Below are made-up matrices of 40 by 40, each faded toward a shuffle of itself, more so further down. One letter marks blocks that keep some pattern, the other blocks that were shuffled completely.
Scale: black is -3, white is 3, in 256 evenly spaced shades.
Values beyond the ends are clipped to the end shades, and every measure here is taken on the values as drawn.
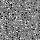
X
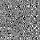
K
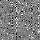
K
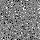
X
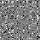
K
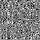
K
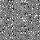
K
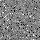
X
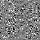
K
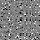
K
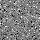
X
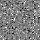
K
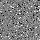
X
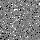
X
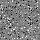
X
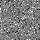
X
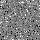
X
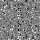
K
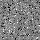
X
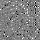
K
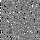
K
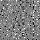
K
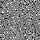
K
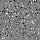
X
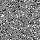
X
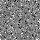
X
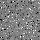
X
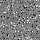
X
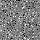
K
